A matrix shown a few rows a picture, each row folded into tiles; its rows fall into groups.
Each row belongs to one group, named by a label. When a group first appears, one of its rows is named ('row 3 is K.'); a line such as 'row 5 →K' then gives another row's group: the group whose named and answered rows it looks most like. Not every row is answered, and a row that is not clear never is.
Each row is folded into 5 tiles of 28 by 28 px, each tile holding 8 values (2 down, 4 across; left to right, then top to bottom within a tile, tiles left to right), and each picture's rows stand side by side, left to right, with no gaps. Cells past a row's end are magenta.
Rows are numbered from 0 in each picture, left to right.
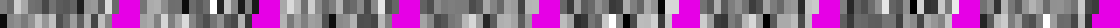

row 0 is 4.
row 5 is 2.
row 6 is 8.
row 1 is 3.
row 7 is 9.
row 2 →9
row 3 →2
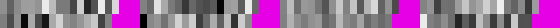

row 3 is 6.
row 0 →8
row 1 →4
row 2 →3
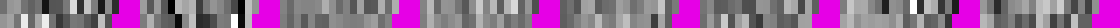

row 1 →2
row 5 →3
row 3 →3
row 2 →8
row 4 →9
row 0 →3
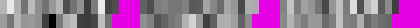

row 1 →2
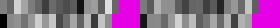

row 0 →4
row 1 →4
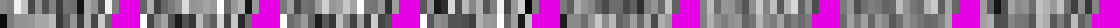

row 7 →6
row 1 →6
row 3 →6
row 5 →3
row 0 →4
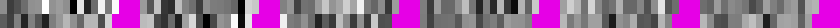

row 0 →8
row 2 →6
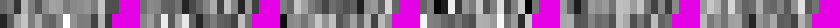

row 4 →6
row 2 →4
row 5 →9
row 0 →9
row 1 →3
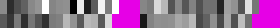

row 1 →4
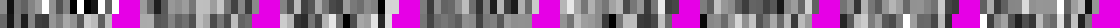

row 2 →2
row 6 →9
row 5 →4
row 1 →6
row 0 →8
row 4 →9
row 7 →6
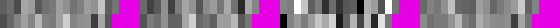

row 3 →9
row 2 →4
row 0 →9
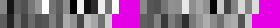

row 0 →8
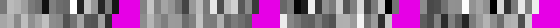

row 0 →3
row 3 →8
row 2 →6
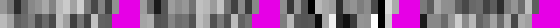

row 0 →6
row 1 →6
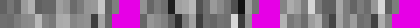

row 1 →2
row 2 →9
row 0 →9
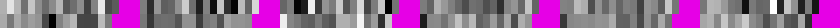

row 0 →9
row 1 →8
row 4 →4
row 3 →4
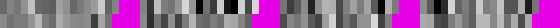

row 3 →6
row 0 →9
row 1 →8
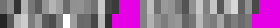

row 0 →9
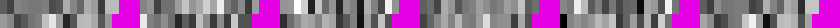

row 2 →4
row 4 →4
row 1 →6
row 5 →2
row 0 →2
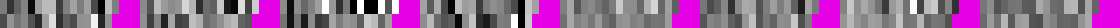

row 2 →8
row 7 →3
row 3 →2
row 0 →2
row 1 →8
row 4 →3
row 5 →2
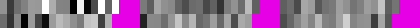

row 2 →9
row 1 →4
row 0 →8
